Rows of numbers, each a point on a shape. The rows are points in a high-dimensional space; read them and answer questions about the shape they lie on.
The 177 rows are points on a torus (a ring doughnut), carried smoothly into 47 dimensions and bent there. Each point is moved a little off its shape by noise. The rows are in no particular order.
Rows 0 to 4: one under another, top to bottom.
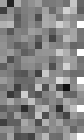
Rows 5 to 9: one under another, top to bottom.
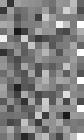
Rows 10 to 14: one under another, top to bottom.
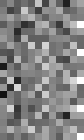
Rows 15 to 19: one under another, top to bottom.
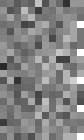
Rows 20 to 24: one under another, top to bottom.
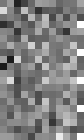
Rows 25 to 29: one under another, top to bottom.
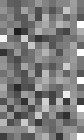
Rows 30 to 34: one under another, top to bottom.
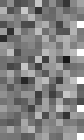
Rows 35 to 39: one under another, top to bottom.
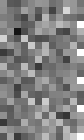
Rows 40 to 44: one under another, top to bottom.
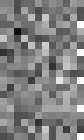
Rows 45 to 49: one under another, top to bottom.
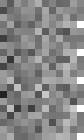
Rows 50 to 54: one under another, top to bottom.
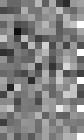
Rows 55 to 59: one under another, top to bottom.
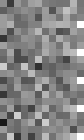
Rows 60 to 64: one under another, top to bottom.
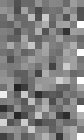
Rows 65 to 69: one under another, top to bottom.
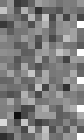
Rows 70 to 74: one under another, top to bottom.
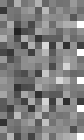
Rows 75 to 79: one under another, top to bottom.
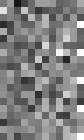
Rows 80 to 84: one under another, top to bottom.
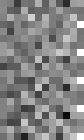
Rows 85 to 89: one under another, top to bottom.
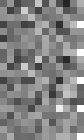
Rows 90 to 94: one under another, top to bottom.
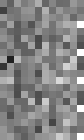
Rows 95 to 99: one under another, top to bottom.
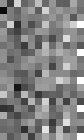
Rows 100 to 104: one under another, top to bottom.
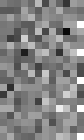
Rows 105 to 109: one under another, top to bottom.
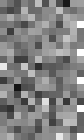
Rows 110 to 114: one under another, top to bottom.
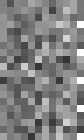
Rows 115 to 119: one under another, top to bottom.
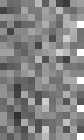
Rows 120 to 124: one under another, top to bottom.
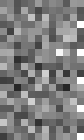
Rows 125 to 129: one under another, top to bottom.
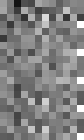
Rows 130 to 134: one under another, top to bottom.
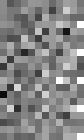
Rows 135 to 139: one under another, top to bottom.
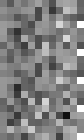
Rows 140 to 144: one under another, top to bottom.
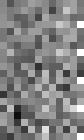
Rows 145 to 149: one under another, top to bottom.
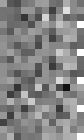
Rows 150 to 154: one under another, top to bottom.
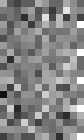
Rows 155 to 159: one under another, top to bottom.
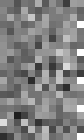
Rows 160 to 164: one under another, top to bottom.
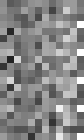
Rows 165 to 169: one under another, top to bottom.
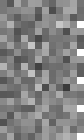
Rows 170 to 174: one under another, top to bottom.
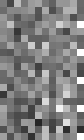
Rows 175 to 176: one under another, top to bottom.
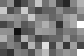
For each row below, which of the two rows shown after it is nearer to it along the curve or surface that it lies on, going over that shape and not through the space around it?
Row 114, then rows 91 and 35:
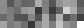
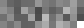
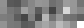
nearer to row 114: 91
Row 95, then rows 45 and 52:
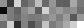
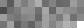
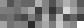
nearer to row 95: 45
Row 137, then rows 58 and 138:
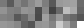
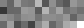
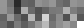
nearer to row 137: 138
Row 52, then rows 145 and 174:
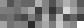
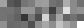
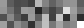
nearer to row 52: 174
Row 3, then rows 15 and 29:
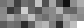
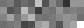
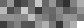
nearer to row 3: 29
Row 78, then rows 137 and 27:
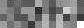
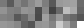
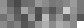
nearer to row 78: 137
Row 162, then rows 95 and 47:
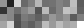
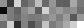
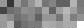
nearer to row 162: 95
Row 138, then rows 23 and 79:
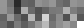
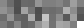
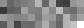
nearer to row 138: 23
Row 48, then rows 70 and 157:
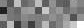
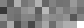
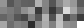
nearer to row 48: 70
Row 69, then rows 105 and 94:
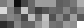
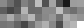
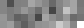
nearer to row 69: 105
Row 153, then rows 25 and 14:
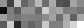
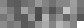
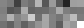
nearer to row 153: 14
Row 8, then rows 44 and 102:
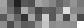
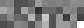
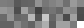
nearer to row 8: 102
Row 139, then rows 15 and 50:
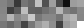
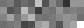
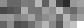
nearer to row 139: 50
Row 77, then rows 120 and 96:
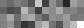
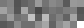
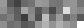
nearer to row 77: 120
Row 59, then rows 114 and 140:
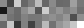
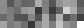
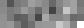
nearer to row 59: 140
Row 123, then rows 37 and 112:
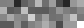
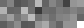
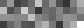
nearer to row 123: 112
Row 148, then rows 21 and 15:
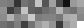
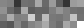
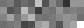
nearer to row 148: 21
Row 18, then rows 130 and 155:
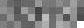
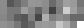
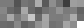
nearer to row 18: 130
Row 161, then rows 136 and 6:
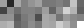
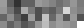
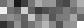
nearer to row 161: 136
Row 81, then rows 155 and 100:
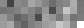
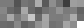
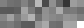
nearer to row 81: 100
